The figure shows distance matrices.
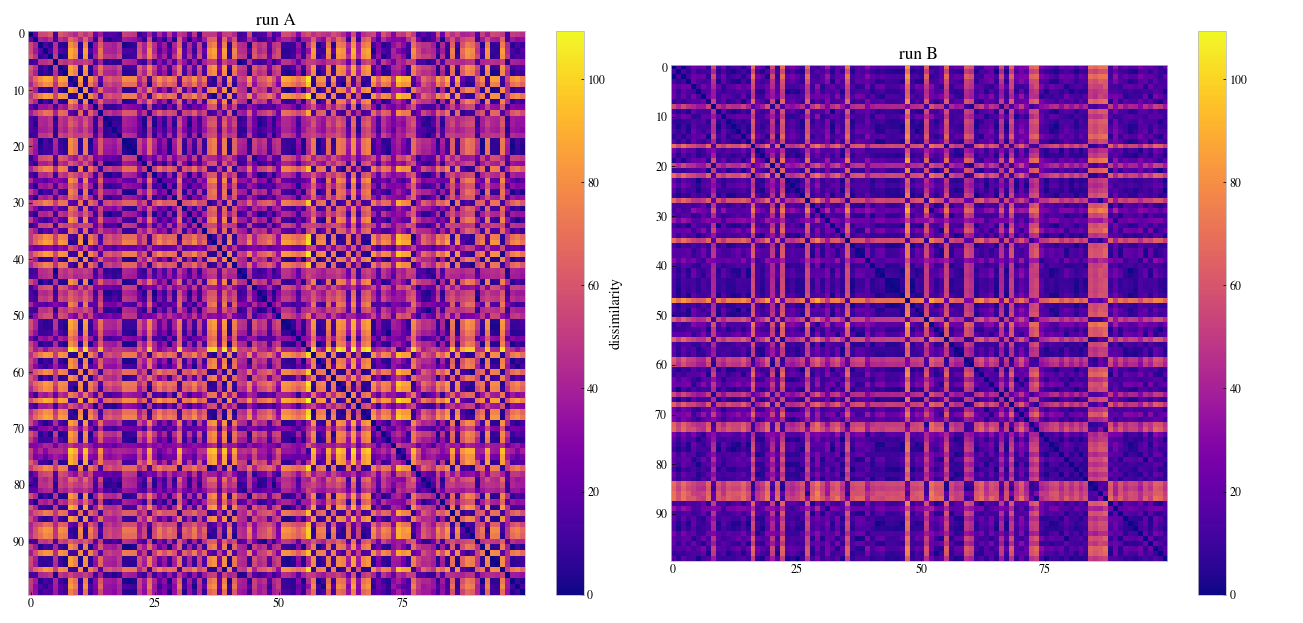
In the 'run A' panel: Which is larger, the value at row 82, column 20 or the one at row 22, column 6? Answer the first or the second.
the second
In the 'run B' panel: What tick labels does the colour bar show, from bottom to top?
0, 20, 40, 60, 80, 100
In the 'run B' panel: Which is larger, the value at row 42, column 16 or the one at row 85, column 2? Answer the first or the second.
the second
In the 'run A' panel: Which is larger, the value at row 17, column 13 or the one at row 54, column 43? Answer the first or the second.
the second
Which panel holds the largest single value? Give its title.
run A
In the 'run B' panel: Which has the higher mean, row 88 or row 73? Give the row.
73
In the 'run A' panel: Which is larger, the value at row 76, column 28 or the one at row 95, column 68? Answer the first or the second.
the first
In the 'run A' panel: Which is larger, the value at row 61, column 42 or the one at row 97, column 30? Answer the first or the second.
the second
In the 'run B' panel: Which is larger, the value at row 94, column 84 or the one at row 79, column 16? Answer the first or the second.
the second
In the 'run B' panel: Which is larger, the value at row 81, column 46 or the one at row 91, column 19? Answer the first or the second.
the second
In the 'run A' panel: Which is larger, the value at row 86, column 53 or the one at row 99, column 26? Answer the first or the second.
the second
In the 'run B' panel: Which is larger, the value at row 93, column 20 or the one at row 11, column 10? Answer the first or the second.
the first
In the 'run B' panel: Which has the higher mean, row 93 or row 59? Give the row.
59
